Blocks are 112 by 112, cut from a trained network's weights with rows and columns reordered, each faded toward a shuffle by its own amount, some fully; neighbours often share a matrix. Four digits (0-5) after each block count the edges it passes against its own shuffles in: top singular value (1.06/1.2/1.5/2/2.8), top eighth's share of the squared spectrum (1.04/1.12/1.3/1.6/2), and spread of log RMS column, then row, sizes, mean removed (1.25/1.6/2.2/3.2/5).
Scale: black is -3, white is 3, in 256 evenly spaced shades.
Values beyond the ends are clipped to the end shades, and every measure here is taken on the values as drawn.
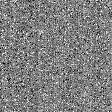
2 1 0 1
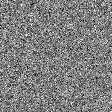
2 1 0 0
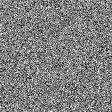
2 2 0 0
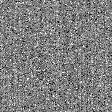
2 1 0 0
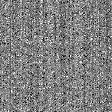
3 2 0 2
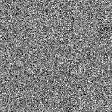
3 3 2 1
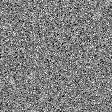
1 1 0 0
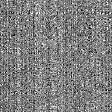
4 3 0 3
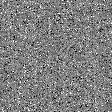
0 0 0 0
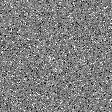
0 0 0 0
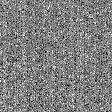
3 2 0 1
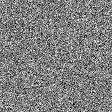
0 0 0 0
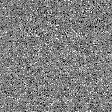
1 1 1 0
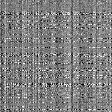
4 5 0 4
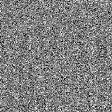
3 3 2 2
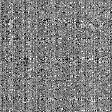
4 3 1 3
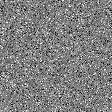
0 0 0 0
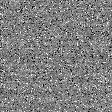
1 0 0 0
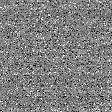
2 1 1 0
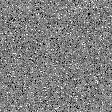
0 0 0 0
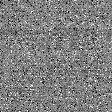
2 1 1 0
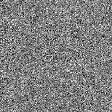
2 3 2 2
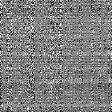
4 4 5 2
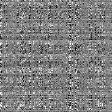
4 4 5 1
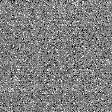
2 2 2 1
